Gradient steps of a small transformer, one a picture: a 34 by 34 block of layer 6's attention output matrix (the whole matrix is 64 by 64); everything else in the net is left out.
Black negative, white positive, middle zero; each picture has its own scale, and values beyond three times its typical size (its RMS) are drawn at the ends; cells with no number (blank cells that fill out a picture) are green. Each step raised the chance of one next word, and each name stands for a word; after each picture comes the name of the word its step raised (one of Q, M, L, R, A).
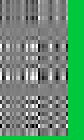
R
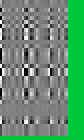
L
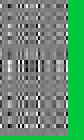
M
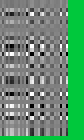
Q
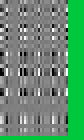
L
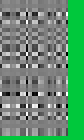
Q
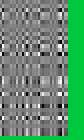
Q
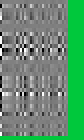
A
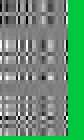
R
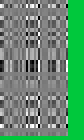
M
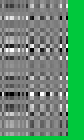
A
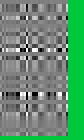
A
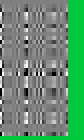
L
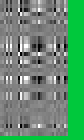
R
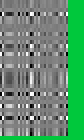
Q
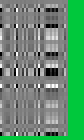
L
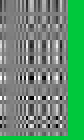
R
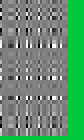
R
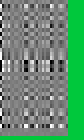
M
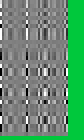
L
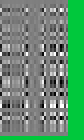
Q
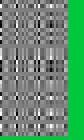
M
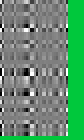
L
